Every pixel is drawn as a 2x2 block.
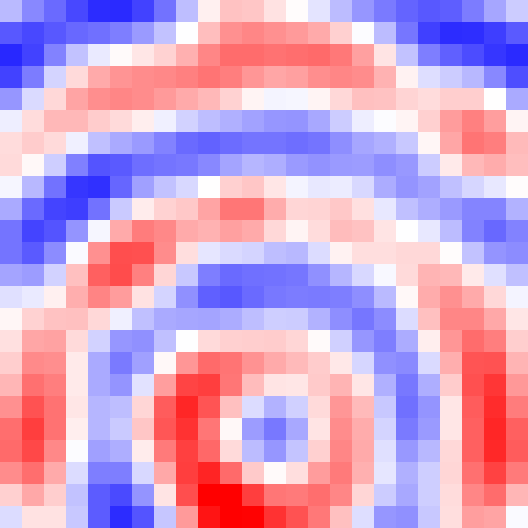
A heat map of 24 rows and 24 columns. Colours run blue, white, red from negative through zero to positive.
Average level on the scale: 50%. Rings: centred on the bottom middle. Ninth with the highest average: bottom middle. Lone odd cells: none.
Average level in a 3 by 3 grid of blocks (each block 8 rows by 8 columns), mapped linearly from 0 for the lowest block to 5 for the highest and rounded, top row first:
0 2 0 / 1 1 1 / 2 5 3
